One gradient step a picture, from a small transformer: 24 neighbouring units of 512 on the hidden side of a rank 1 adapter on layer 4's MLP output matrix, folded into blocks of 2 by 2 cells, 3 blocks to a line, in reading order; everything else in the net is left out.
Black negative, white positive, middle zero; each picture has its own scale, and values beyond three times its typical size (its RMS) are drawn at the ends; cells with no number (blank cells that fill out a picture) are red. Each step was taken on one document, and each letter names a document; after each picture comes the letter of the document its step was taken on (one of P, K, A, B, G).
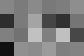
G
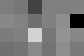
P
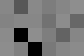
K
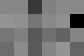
P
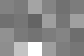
G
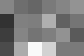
G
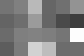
G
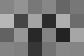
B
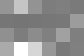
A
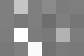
K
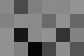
K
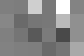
B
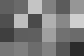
B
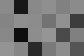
K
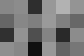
B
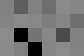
K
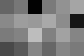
P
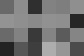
P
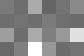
G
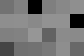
P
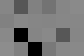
K
